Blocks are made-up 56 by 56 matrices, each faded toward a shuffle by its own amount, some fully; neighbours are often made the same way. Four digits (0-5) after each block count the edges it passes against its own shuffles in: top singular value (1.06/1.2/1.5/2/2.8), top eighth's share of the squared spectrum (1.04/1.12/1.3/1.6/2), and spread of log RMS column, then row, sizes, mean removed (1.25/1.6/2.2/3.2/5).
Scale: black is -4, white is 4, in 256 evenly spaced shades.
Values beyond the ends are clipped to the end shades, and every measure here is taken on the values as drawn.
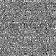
3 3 1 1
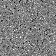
0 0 0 0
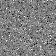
0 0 0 0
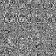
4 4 2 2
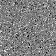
0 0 0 0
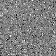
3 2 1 1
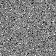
1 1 0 0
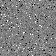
2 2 0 0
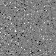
1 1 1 0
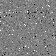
2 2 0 0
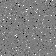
0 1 0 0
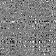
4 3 1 2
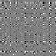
4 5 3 3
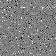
2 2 0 0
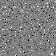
3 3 0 1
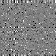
4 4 2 2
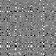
4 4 2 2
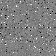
2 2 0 0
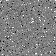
0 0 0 0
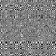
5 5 3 3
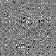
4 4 2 2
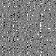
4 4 2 1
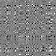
4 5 3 3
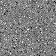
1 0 0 0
